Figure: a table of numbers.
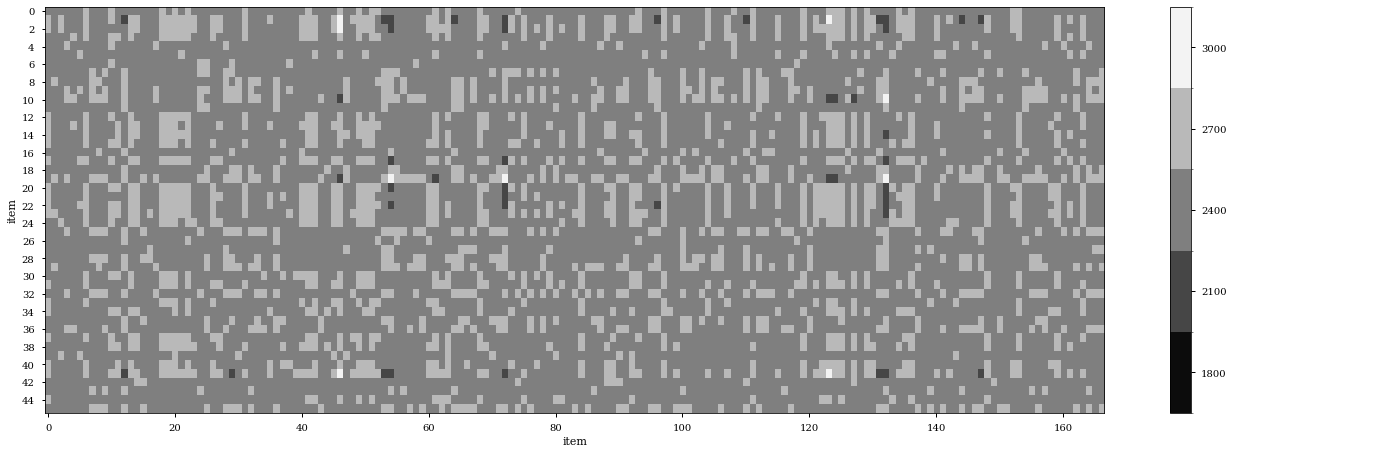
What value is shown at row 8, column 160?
2400
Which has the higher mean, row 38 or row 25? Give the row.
25
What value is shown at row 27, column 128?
2400
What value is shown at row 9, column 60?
2400
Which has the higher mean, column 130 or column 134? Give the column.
134
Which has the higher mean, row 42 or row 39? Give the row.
39
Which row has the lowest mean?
6
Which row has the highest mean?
19
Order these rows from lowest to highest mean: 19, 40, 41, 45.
40, 45, 41, 19
